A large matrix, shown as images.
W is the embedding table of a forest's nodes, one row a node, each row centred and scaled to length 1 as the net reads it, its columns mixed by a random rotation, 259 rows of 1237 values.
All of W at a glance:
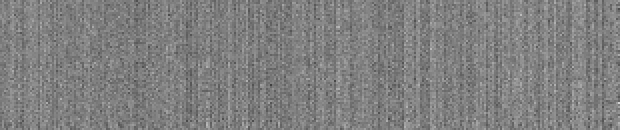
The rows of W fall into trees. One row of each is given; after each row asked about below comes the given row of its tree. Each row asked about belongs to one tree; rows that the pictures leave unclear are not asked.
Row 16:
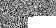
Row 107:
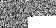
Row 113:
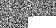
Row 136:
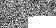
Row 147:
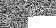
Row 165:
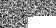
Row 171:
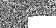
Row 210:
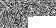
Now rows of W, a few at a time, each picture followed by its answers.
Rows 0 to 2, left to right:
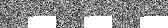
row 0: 136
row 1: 147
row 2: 171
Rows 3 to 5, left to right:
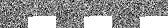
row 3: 16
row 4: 136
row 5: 210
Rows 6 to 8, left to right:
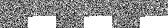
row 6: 16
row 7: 136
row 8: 107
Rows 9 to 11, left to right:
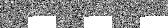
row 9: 147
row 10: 147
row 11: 16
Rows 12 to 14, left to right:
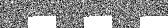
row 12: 147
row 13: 107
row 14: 113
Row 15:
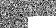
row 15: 210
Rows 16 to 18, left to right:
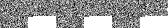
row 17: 147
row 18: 107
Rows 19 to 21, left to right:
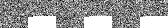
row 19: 16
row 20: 136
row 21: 113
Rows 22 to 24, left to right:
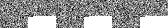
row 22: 16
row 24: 107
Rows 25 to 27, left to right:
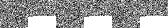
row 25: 171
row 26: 165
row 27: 136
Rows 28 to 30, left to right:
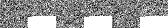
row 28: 16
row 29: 165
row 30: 147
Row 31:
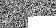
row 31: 147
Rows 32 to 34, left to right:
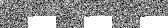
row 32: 210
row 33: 136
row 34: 16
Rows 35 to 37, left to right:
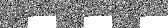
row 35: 165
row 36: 171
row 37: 147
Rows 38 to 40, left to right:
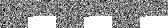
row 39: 16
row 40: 107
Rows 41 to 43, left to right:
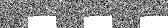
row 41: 210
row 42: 171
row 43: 171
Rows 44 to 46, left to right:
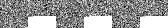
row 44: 113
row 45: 107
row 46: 113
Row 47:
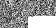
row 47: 136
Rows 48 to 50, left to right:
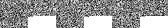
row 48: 107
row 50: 113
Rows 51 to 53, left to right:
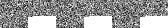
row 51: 16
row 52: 16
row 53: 107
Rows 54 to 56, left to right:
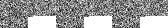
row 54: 107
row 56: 16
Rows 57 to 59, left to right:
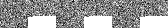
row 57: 107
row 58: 136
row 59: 210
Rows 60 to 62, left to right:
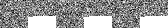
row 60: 136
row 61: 210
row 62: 147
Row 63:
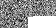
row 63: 210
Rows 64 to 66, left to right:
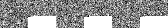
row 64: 107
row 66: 113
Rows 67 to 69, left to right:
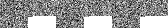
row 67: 16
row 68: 210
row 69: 147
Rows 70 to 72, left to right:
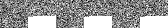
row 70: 147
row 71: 136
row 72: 165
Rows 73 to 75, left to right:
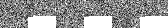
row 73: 107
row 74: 113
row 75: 210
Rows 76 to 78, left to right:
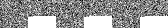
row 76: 113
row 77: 107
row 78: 171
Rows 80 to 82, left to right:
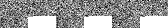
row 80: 210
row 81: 136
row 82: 136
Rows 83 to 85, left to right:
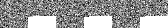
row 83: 113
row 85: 165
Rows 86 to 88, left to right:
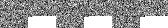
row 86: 171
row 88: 16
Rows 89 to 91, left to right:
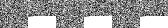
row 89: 113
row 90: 165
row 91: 113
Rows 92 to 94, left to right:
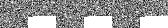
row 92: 147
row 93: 113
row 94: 107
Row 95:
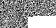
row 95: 147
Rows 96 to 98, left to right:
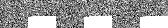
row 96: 113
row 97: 107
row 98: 165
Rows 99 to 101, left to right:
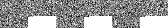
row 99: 113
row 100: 16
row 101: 107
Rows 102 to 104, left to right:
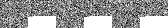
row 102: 113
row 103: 165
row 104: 210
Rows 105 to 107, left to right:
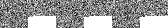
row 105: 107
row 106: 147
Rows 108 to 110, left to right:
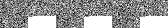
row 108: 147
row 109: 136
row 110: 210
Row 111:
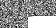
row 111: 113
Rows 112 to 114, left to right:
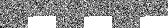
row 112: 165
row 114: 107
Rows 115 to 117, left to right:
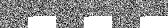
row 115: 165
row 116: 16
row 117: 113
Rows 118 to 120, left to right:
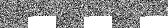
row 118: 165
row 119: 210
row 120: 136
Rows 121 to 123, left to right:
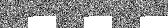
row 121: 165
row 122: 16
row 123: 113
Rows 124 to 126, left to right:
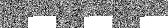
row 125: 147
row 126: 16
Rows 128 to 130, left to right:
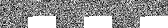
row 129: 136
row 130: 136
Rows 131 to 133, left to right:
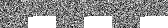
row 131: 16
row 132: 113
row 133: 16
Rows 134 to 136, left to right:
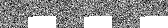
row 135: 16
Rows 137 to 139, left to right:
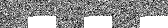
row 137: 136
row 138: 171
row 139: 165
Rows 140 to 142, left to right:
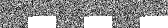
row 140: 16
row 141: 147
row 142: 107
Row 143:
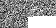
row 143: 147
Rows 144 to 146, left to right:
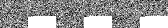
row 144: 113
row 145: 107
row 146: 136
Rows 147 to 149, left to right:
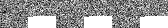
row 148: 136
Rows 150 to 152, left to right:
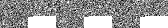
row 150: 107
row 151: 147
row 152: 16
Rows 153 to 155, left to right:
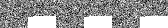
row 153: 165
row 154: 107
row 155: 136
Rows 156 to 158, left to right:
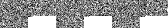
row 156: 107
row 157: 113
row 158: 107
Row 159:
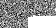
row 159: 107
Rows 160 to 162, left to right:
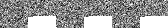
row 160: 165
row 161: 171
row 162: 16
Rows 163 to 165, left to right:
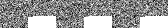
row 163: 16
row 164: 107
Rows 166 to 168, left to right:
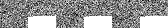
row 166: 147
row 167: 210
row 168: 136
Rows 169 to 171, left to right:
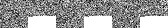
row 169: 136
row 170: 136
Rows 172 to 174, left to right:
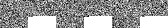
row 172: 136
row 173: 16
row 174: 136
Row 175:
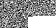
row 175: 147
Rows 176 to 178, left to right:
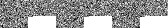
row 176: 16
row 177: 165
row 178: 107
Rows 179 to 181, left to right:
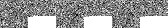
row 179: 107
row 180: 210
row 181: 210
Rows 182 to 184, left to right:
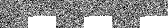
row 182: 136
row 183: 165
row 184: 107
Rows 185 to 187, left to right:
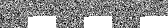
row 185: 136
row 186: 16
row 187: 16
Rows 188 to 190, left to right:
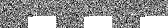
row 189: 210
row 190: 16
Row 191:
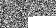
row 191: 147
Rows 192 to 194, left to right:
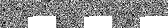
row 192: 16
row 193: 136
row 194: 210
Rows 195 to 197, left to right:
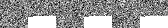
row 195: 165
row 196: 147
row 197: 136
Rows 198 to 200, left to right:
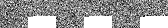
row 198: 210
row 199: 136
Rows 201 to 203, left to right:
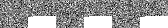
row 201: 113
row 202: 210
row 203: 165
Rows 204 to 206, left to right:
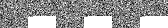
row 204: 136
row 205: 113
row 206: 113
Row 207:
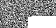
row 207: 113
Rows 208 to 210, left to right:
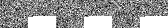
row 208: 16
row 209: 136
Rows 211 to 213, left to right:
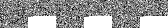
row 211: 165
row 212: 16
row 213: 113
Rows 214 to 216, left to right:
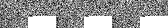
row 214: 136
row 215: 136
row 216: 136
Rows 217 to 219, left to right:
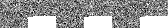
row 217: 210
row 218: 16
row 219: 107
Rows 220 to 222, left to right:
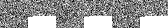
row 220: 107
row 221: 136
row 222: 107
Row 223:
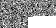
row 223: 107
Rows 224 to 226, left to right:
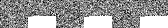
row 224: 113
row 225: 165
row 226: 136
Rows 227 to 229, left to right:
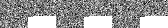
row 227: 165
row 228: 107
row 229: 16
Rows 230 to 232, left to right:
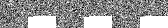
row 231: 147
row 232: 113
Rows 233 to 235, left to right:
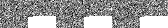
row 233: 16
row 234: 107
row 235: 107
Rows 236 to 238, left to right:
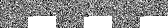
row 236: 113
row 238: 113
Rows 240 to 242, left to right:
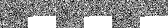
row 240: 107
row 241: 136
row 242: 136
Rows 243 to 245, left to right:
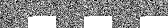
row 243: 136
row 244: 113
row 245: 113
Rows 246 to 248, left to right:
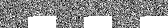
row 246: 107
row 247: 16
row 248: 113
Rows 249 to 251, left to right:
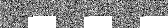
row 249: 16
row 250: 113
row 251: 113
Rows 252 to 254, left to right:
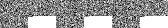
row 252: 16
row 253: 113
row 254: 16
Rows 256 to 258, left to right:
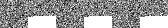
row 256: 165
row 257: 16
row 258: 147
